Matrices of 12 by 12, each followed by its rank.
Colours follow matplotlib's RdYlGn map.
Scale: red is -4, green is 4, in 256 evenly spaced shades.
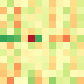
two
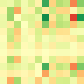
two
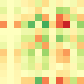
two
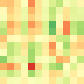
two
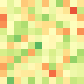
full rank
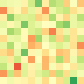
full rank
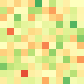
full rank
